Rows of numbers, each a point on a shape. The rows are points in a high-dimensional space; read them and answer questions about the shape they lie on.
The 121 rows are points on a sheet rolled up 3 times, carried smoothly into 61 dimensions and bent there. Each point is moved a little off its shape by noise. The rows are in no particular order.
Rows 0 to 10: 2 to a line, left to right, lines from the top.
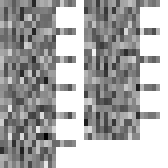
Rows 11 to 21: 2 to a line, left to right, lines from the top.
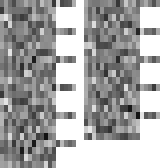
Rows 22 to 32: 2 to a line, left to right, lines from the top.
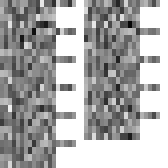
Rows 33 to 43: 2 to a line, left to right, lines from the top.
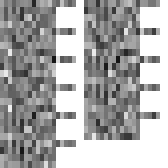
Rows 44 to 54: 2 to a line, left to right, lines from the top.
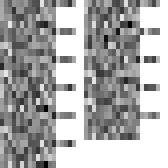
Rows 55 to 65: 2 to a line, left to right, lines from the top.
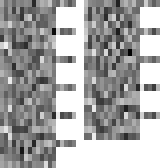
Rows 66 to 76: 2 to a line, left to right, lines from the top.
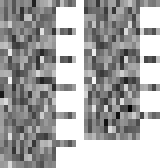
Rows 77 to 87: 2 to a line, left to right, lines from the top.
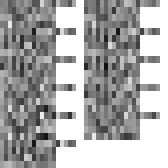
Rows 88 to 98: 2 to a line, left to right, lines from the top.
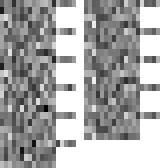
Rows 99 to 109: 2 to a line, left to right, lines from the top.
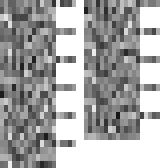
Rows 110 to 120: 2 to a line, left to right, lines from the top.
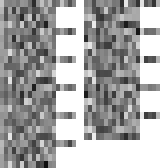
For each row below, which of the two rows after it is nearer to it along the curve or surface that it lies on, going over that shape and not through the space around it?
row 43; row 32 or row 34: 34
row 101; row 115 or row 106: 106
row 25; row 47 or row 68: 68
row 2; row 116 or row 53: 116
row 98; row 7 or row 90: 90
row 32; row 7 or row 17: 7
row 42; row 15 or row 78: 78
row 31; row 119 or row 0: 0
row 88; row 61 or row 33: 33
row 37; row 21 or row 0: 21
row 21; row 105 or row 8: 105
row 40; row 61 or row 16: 16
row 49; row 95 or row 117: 117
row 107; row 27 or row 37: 27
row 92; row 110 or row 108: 108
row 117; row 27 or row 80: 80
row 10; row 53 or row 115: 115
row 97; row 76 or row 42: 42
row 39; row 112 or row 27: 112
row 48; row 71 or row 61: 71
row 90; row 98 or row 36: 36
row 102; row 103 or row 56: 56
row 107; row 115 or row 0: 0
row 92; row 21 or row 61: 21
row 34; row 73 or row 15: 15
